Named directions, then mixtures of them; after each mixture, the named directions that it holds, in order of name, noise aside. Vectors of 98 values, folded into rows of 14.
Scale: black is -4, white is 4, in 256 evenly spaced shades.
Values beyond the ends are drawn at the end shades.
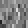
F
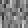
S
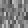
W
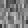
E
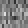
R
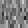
S, W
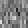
E, F, R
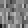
E, F, S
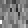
E, F, S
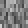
E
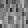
E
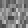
E, F, R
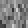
F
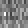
R, W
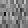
R, W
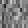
F, S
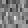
E, S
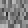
E, F, W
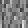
S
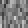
S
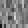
E, F, W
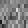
F, R
